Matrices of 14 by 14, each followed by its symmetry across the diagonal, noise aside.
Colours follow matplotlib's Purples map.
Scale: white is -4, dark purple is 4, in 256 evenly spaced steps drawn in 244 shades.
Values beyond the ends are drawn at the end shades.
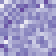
symmetric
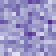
neither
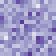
symmetric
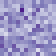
neither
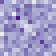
symmetric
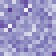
symmetric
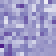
antisymmetric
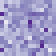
neither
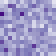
neither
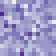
antisymmetric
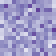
neither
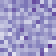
antisymmetric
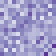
symmetric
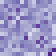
symmetric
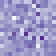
neither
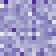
antisymmetric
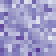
antisymmetric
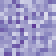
antisymmetric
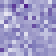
antisymmetric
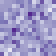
symmetric
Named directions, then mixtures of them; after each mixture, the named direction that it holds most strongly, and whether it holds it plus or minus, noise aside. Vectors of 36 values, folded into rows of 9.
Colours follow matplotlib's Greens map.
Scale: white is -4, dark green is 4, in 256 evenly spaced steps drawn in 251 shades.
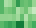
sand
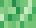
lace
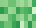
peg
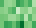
sand, plus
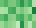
peg, minus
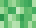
peg, minus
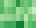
sand, plus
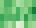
sand, minus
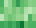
sand, plus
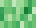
lace, minus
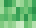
sand, minus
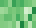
peg, minus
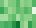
peg, plus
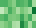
peg, minus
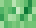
lace, minus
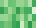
peg, plus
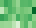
peg, minus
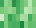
lace, plus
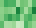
sand, minus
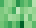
sand, plus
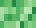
lace, plus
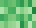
peg, minus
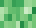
lace, plus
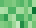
peg, minus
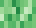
lace, plus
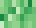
lace, minus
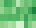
sand, minus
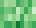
sand, plus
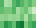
sand, plus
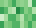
peg, plus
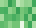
peg, plus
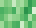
lace, minus
